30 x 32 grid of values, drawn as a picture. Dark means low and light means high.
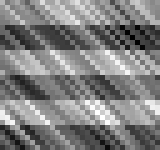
Slope: none. Stripes: horizontal, repeating 3 times. Average level on the scale: 50%.
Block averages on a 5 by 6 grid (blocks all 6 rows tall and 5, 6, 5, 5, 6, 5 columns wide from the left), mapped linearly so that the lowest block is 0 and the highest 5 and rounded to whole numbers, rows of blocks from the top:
335423
121310
233243
434535
122021
